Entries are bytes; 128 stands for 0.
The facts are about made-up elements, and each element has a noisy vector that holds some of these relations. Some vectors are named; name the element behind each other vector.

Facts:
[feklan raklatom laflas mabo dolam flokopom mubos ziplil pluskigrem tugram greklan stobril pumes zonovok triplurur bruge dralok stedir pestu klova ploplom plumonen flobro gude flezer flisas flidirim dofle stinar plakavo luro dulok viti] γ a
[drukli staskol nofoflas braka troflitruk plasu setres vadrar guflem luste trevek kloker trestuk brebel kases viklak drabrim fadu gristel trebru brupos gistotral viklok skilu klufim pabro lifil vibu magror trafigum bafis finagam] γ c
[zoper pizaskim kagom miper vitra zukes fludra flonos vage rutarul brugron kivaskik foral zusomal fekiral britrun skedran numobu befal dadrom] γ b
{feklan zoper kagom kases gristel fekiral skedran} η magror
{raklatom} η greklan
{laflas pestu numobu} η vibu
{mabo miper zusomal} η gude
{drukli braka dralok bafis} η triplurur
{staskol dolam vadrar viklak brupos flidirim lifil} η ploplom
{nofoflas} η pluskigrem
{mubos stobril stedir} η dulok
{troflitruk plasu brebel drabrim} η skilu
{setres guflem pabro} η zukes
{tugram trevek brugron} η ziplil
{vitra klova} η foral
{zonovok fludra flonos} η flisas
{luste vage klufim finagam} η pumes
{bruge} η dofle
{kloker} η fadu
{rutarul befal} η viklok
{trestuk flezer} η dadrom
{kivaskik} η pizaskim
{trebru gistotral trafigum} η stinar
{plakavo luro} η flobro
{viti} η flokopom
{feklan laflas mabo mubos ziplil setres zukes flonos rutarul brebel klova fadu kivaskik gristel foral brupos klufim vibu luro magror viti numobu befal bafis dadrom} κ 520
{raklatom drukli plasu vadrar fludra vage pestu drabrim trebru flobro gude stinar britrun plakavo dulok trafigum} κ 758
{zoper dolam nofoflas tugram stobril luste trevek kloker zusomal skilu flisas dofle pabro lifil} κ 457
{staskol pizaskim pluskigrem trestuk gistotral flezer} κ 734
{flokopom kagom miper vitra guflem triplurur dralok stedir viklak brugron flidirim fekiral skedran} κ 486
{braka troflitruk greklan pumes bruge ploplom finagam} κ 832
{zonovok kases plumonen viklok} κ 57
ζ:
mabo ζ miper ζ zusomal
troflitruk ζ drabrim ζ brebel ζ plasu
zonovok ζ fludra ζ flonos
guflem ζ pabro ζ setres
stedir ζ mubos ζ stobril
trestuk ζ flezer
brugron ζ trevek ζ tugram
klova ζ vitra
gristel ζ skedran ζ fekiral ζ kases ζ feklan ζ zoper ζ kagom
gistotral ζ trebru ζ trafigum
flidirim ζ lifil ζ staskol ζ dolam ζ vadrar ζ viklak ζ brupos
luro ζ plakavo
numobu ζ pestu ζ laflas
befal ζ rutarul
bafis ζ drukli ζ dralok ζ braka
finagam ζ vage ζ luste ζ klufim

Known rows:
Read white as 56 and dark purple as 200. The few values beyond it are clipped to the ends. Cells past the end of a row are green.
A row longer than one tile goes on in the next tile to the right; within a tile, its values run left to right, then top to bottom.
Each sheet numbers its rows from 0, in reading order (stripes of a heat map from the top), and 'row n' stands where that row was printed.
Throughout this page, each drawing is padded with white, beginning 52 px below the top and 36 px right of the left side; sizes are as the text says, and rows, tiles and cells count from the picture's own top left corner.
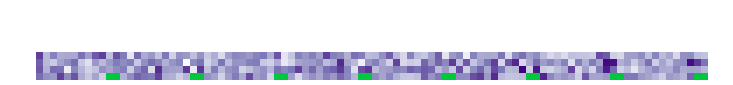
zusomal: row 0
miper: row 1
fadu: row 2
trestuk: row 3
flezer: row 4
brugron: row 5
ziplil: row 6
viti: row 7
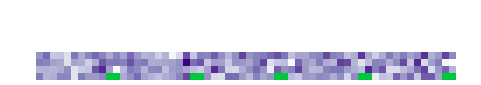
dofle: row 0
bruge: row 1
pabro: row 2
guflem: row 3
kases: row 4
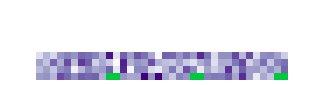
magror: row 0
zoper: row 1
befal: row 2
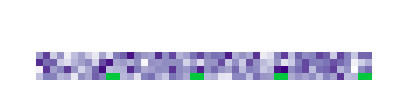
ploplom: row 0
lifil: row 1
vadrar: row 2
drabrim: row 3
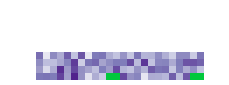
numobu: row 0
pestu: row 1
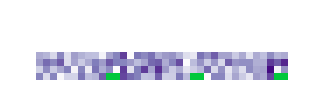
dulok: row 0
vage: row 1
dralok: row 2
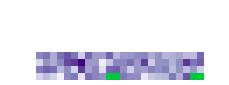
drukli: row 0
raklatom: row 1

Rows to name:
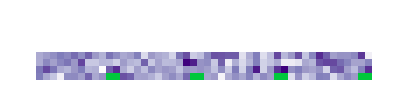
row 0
trafigum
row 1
laflas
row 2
brupos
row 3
bafis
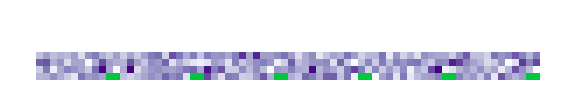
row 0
plumonen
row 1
viklok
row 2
luste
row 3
pizaskim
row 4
triplurur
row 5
flisas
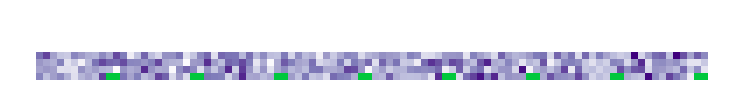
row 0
stobril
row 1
britrun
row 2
fludra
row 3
pluskigrem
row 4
stedir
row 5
fekiral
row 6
flonos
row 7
skilu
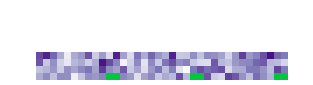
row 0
dolam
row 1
klufim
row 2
trevek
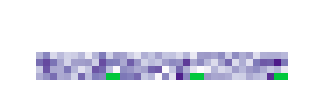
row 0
greklan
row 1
pumes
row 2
mubos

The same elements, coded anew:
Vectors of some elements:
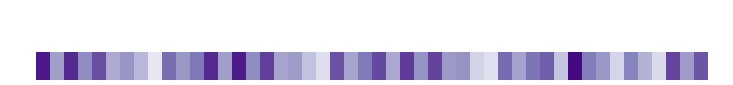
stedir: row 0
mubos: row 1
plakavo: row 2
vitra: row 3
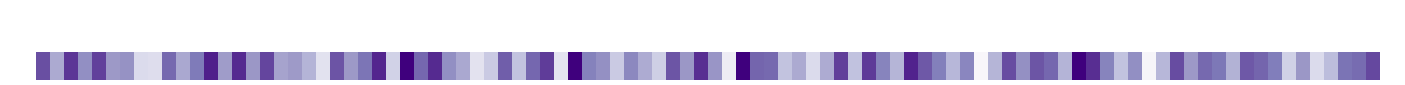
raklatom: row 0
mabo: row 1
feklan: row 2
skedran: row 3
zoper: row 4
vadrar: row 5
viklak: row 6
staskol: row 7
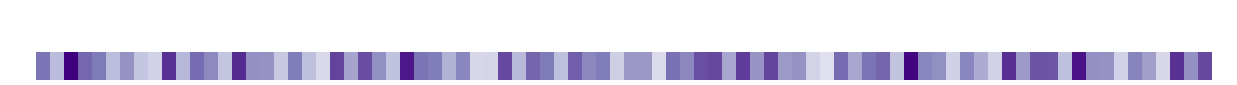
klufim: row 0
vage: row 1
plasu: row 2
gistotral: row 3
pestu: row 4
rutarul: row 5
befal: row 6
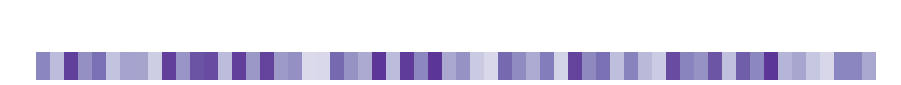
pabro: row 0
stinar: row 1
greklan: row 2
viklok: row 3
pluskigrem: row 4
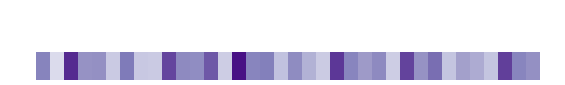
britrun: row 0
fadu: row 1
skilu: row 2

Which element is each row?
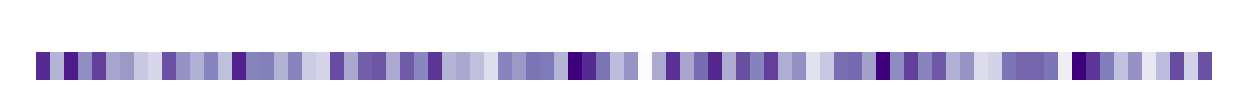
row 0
ziplil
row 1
trafigum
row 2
flezer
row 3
brupos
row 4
ploplom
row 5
flidirim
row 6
kagom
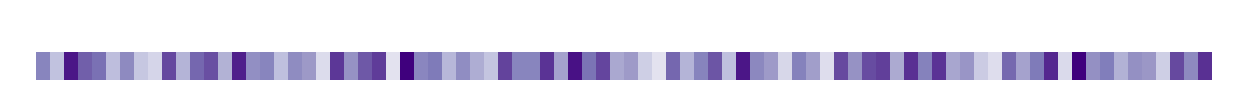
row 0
braka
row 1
bafis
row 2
magror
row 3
dralok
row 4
brugron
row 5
bruge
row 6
gristel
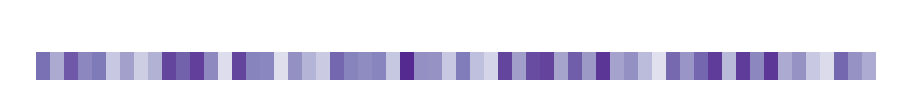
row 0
lifil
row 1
pizaskim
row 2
fludra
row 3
zonovok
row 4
pumes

